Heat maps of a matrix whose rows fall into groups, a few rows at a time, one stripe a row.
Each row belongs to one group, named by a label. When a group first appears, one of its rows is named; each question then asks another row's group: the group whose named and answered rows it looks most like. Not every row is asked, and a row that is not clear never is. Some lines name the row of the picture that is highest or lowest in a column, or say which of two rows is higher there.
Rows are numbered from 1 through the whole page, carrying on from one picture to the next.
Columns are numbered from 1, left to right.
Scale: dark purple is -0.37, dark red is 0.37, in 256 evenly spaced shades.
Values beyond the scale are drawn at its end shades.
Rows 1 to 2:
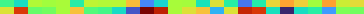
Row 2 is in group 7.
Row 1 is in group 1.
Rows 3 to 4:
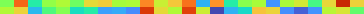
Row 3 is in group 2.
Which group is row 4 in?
7
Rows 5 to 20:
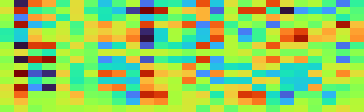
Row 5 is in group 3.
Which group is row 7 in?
3
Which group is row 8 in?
2
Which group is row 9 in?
1
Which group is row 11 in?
3
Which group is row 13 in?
3
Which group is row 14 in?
7
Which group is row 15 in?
2
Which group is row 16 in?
7
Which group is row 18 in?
7
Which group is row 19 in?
7
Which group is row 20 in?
2
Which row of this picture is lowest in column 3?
15
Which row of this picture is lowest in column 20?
8
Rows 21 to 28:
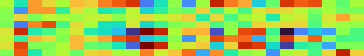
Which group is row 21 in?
1
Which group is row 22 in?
3
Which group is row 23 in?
2
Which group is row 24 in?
3
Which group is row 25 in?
7
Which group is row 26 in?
1
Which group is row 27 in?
7
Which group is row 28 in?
2
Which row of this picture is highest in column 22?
21
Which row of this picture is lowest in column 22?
25
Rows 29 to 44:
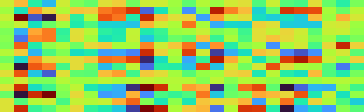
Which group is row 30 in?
1
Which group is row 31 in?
2
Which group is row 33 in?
3
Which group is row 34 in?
3
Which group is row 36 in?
7
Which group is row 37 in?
1
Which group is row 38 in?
3
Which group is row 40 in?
2
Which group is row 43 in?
1
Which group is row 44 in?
7
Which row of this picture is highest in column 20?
38
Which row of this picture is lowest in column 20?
35
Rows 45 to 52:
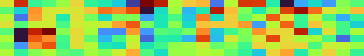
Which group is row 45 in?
7
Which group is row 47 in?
3
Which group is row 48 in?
1
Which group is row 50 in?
3
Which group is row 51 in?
3
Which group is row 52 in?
1
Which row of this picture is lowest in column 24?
45
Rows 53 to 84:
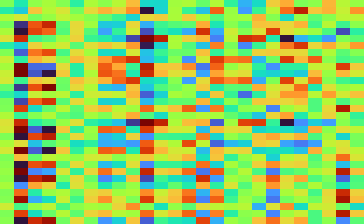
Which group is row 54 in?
1
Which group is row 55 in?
7
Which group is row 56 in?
3
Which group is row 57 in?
3
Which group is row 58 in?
7
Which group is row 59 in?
1
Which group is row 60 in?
3
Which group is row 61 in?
1
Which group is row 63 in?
2
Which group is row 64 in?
1
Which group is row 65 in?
3
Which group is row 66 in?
1
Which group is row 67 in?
3
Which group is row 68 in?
2
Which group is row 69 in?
1
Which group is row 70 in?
7
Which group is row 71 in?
2
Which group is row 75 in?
2
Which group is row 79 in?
3
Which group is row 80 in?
2
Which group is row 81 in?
2
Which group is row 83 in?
2
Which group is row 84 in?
3
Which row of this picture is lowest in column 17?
73
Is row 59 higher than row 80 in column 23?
Yes
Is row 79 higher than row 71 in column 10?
Yes
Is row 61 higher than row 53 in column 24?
No
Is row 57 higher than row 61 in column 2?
No
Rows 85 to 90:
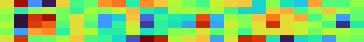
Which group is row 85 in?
2
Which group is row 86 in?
1
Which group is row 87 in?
3
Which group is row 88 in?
3
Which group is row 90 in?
7
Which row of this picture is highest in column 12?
90
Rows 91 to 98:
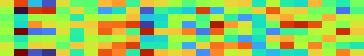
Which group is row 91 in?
2
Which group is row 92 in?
3
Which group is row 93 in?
1
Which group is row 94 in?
1
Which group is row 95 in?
2
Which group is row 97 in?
1
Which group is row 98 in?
2
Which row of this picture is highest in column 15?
92
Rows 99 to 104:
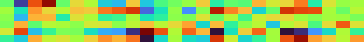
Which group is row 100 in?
1
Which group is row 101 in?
3
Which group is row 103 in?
7
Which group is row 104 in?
1
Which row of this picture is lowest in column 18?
104
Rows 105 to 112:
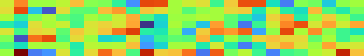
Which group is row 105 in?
7
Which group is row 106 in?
2
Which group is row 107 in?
1
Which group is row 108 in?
1
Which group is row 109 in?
1
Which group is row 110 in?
3
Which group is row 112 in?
2
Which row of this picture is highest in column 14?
112
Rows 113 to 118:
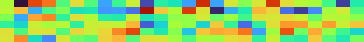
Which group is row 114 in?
7
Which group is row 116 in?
1
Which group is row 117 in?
1
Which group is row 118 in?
2
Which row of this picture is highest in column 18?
117
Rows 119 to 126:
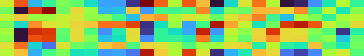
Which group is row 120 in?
3
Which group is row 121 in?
7
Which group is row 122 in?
1
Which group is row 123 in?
3
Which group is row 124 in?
3
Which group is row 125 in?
2
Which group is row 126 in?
7
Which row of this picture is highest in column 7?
122
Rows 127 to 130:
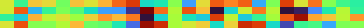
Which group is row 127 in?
1
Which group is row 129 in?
1
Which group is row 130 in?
7
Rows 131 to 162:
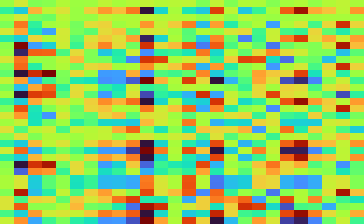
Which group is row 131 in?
2
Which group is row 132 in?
1
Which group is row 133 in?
2
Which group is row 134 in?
2
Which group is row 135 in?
2
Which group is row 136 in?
1
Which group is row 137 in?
2
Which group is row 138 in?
3
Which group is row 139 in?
7
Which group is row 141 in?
3
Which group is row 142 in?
7
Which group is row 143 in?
3
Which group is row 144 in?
3
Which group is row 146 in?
2
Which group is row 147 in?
2
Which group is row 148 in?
7
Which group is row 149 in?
1
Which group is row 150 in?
2
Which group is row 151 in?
1
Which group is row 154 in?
3
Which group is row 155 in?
3
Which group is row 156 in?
7
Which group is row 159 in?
1
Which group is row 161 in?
1
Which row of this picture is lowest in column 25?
144
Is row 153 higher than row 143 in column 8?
Yes
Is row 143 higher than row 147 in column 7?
Yes
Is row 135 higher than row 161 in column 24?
No
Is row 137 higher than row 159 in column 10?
No
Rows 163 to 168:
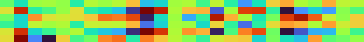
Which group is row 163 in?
1
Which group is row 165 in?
1
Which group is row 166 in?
1
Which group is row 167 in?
7
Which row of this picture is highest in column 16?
165
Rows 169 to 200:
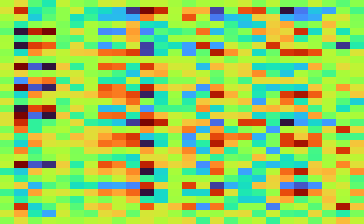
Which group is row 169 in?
2
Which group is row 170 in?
7
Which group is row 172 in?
1
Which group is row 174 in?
1
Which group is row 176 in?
1
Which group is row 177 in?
2
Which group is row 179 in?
7
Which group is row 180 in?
3
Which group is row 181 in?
2
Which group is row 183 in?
1
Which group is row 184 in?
3
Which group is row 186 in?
7
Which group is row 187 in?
2
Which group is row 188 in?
1
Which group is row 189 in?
1
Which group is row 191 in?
7
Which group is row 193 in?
1
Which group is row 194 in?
1
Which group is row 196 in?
1
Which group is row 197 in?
1
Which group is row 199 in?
2
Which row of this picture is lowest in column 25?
175
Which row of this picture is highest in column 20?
175
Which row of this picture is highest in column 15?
175
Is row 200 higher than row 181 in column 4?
Yes
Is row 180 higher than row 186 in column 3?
Yes
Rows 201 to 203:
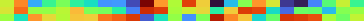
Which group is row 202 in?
7
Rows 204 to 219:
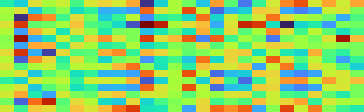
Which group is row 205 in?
7
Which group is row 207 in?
7
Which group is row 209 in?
2
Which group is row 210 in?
3
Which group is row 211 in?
2
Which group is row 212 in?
3
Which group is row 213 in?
1
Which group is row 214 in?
7
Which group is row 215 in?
1
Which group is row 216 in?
7
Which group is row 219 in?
1
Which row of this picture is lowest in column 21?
207
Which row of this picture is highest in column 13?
209
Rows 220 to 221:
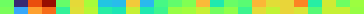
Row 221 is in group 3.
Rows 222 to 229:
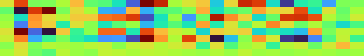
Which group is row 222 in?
7
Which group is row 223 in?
3
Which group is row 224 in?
1
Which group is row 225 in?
3
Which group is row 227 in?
7
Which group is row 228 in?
2
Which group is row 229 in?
2
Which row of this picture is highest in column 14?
227
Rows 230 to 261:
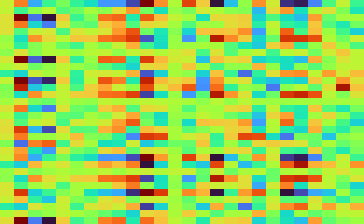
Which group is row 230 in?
7
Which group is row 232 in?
2
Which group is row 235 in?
1
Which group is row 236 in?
1
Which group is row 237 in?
2
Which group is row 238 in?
2
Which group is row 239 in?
7
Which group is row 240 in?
1
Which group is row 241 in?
2
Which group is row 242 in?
2
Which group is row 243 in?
1
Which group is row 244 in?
2
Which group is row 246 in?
1
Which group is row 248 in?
2
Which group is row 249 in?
7
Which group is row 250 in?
3
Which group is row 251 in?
2
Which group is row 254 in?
2
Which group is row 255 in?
1
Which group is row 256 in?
1
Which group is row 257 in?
7
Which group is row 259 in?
1
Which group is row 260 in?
7
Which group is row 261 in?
2
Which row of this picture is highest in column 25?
242
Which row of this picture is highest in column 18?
249
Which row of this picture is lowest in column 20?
242
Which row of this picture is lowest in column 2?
250
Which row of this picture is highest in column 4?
250
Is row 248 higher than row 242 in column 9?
Yes
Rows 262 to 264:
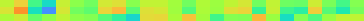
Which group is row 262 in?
2
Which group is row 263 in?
2
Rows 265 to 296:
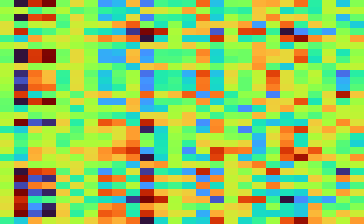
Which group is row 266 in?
7
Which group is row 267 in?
3
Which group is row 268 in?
1
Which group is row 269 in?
7
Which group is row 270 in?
1
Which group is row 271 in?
7
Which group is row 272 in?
3
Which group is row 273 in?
3
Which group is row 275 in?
3
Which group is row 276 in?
3
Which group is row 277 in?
3
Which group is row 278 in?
2
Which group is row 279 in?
3
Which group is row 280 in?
1
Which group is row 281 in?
7
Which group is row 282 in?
2
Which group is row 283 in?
1
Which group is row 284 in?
1
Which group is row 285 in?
1
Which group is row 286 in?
1
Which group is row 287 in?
1
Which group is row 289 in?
3
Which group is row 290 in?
2
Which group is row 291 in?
3
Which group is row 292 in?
2
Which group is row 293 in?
7
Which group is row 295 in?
2
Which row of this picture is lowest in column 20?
278
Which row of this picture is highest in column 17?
286
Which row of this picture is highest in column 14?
278
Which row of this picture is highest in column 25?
278
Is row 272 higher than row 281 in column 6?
Yes
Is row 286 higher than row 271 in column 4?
Yes
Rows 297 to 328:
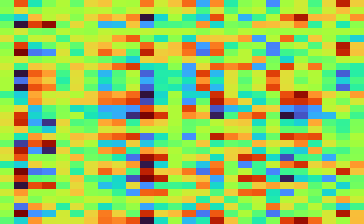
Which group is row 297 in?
2
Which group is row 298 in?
2
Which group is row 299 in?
1
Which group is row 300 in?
3
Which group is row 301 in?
2
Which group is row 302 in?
1
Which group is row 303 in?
2
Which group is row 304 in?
2
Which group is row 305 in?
7
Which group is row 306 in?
1
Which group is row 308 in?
3
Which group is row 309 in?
3
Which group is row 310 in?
1
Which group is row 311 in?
1
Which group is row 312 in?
7
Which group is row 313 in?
7
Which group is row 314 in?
2
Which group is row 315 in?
2
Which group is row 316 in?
1
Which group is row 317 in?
3
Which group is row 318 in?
2
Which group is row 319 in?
7
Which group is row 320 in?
1
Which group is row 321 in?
2
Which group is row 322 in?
7
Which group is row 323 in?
3
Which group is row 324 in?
7
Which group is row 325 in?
2
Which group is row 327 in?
2
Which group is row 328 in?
1
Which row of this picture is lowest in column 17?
312
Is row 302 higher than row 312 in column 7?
Yes
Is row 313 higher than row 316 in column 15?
Yes
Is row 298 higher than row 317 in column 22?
No
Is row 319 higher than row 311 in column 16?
No
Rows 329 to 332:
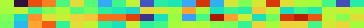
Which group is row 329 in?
3
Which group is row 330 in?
7
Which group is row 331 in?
1
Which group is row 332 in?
3
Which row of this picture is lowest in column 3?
330
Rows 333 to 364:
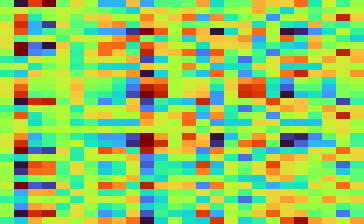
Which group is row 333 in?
3
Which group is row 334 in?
7
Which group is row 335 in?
2
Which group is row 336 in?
2
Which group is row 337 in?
7
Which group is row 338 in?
1
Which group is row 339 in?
2
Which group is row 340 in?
2
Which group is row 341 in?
1
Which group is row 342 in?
7
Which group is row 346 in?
7
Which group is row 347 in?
3
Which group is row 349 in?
2
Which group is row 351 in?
2
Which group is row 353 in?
7
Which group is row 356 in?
3
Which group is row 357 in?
3
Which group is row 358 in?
1
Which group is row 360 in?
3
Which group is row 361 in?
1
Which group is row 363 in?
3
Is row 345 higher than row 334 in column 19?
Yes
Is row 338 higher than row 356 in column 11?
Yes
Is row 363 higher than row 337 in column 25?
No
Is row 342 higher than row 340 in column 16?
No
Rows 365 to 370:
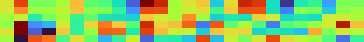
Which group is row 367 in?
7
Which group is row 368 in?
2
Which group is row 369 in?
2
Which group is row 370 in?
3
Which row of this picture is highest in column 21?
370
